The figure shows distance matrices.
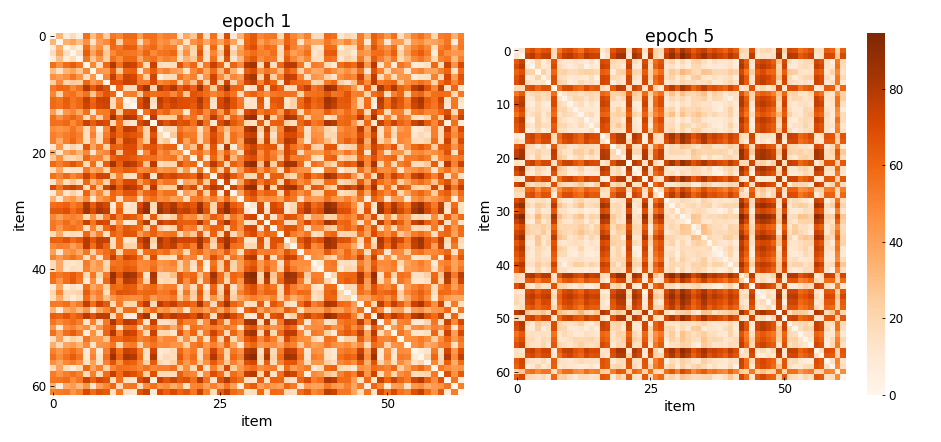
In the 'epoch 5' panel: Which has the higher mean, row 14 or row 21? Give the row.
21
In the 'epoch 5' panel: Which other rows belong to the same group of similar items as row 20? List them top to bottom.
2, 3, 4, 5, 6, 8, 9, 10, 11, 12, 13, 14, 15, 18, 19, 22, 23, 25, 28, 29, 30, 31, 32, 33, 34, 35, 36, 37, 38, 39, 40, 41, 44, 49, 51, 52, 53, 54, 55, 58, 59, 61
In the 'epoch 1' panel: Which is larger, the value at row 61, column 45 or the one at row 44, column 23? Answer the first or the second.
the first
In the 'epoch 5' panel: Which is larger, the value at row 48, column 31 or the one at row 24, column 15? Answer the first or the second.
the first
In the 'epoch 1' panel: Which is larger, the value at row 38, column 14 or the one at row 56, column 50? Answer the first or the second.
the second
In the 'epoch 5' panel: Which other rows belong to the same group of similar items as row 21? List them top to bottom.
0, 1, 7, 16, 17, 24, 26, 27, 42, 43, 45, 46, 47, 48, 50, 56, 57, 60
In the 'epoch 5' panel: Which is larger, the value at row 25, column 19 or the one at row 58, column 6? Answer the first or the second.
the first
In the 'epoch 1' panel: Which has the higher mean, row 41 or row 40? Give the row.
41
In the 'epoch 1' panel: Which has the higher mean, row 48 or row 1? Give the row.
48
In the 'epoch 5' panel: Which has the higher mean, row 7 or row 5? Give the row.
7
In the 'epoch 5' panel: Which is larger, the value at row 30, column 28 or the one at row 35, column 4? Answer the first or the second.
the second
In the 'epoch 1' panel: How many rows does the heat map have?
62
